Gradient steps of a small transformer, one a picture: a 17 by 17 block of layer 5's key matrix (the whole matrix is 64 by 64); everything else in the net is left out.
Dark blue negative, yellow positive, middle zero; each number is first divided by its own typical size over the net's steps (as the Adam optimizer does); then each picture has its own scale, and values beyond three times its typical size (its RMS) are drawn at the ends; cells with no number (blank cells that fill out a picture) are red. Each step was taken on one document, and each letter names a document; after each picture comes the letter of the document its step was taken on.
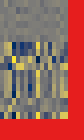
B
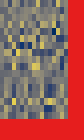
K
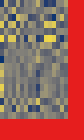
K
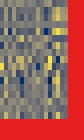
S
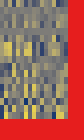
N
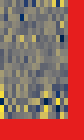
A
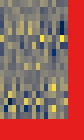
A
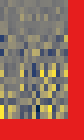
A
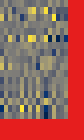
A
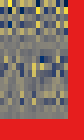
K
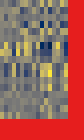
K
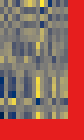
B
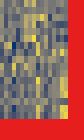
B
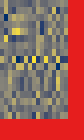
S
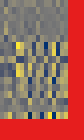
S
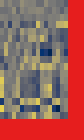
K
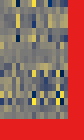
N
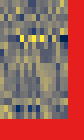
A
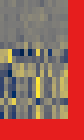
B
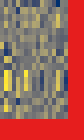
N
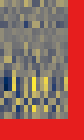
N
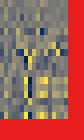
S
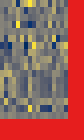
N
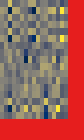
A
